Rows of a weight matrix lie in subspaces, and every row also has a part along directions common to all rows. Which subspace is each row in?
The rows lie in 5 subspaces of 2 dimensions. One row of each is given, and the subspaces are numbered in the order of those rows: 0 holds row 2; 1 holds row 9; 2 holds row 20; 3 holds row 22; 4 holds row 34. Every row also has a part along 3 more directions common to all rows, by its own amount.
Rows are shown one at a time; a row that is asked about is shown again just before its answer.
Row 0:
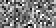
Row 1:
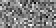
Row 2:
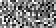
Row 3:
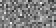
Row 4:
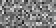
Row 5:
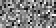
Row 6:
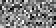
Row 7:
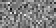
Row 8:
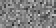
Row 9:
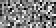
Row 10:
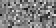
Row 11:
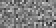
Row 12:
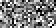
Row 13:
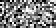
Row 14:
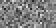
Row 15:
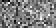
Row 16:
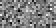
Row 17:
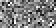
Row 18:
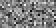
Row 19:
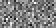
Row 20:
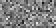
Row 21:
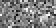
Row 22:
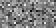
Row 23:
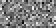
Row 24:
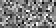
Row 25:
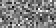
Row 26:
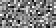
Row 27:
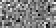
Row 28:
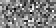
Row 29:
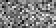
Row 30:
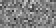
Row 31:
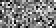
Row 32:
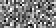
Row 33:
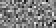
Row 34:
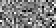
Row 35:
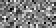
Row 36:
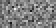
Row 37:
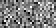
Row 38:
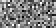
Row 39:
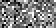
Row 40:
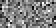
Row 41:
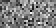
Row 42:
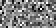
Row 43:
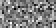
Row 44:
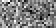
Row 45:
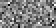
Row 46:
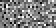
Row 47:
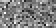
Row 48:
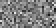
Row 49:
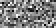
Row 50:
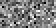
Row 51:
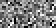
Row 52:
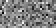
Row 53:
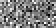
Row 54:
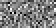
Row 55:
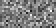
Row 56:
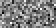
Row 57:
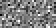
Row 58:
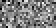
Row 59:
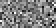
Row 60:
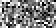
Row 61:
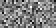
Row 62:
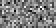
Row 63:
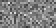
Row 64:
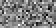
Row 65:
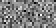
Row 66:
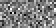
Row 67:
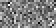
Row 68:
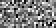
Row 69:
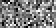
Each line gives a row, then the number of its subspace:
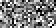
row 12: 4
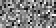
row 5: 1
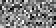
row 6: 2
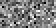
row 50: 3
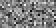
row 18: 3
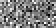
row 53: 0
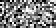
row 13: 1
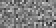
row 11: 3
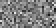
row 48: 4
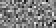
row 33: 3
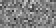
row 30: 3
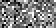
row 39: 0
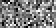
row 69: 2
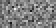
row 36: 3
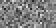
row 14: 0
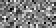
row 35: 0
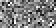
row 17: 4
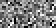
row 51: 4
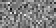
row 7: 4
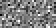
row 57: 1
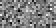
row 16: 1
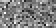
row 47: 1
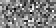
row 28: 3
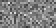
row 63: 4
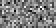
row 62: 0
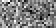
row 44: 0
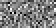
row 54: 4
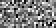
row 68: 3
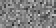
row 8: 1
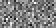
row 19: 0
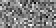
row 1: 3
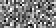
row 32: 0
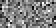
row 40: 2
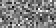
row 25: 2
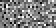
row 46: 1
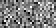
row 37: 0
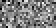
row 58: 2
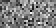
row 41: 3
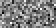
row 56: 4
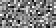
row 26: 1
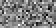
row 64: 2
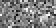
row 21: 1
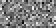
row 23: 2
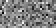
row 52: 2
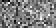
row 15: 0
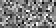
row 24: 2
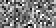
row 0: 0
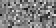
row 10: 1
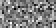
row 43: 3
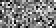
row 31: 4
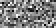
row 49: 3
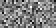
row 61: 0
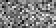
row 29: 2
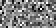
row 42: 2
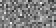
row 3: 1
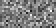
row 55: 2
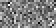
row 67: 4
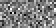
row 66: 4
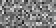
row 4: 2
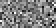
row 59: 4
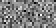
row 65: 0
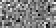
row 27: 1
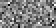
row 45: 4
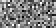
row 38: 1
